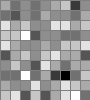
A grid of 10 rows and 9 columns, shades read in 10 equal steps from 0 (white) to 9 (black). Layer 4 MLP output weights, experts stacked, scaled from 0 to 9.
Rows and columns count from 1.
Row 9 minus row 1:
0 -1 0 -4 0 0 -1 -5 -1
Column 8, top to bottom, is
7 5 3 5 2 3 3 5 2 0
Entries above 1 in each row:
9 9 6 8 7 8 8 8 7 6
